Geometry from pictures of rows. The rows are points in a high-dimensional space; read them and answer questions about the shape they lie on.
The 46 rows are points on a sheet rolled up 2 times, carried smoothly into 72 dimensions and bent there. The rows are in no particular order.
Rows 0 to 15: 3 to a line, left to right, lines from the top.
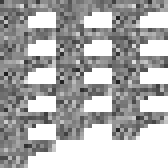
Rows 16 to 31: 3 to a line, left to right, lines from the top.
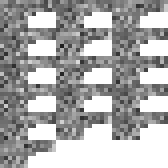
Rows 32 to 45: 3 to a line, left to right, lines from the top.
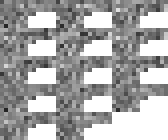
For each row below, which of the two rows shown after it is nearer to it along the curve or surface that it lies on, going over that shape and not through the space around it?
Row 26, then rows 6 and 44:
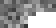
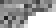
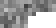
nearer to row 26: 6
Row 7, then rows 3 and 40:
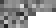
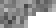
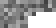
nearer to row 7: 40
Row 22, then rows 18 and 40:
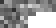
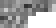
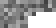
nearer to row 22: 40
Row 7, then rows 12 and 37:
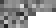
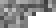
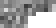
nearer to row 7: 12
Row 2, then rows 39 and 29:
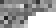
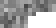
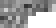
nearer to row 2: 29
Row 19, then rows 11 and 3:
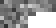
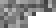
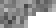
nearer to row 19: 11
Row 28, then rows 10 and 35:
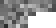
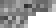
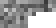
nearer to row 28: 35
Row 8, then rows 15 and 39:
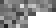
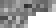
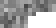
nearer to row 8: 15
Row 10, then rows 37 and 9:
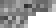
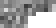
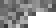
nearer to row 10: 37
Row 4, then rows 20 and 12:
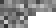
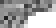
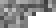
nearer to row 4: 20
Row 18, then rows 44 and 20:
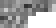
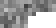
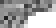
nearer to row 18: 44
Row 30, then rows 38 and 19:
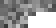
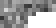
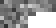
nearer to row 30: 19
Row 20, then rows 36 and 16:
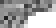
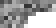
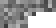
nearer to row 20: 36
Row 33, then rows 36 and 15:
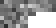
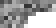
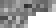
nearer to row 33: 36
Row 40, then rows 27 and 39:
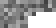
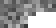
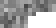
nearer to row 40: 27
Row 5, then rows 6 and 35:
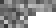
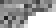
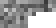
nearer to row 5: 6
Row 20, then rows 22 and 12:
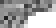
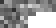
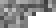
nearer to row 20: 22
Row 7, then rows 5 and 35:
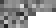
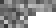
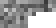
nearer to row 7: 5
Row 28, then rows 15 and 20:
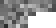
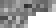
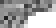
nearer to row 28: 20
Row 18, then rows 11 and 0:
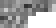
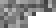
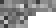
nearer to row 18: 11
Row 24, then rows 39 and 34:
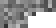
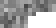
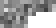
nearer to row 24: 34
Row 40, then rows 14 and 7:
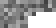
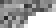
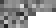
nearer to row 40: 7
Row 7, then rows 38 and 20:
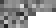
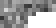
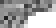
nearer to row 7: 20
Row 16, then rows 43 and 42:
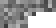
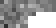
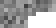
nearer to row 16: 43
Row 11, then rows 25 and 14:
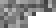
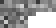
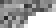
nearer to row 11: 25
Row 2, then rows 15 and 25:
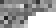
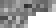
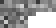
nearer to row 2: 25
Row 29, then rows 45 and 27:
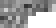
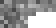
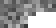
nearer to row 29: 45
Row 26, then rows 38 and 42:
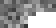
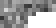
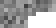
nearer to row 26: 38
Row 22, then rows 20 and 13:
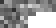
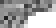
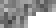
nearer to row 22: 20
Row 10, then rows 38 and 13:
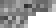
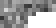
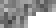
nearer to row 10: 38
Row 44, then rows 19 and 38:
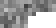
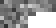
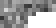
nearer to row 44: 38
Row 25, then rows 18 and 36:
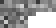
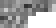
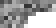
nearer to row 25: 36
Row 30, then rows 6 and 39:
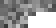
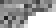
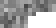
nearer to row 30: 6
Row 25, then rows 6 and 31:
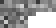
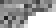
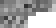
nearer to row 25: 6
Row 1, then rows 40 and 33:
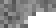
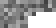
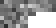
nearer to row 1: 40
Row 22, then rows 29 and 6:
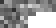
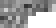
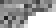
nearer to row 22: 6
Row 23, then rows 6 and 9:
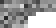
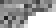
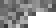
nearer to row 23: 6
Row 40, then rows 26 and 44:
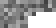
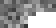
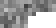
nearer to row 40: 26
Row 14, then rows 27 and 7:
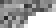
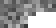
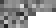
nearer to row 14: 7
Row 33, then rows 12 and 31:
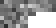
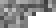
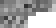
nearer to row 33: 12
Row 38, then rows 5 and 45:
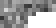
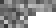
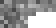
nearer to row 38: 45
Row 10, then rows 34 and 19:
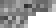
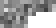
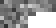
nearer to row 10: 34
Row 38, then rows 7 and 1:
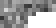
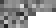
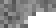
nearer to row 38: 1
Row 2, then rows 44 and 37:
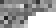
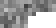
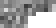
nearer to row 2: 37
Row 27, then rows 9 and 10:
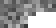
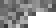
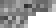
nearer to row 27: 9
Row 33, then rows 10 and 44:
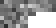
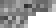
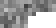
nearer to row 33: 10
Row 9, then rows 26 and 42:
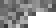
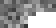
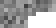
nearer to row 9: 26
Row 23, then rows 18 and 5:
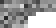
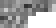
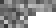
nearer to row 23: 5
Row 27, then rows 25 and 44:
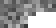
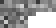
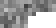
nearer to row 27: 25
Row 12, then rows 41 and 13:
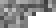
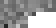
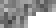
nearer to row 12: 41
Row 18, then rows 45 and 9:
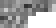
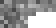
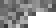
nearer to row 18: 45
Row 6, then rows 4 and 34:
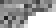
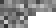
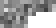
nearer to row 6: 4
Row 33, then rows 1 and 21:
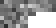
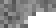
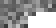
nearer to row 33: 21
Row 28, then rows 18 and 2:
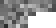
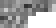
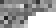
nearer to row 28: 2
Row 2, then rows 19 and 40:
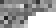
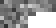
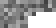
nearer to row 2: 19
